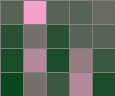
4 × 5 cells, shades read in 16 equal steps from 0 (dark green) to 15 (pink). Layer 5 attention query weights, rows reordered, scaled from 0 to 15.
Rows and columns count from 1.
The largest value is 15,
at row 1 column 2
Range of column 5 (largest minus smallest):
5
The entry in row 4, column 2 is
7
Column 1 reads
5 2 1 0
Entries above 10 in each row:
1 0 1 1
